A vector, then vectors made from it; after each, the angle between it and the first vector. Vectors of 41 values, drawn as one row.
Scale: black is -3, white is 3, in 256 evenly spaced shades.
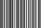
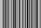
nearly opposite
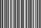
orthogonal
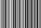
nearly opposite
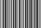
nearly opposite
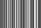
partly aligned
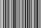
nearly opposite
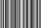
partly opposed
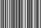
partly opposed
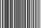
orthogonal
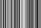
partly opposed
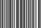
nearly parallel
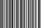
nearly parallel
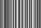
partly opposed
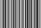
nearly opposite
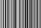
nearly opposite
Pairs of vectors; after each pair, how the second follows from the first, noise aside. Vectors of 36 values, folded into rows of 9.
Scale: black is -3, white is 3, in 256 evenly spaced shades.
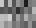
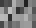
sign-scrambled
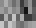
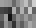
reversed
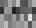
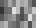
sign-scrambled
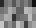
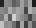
sign-scrambled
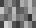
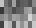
sign-scrambled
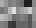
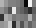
sign-scrambled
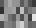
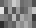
reversed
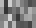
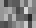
reversed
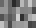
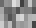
sign-scrambled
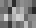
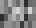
reversed
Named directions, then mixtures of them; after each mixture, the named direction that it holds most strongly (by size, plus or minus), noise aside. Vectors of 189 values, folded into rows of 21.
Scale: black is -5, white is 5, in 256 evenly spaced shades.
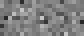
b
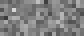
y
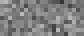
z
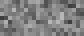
y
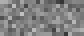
z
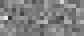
b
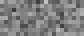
y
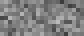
z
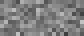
y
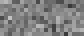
z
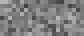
z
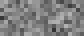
z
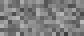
y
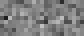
b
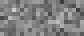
y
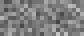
z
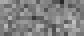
z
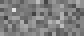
y
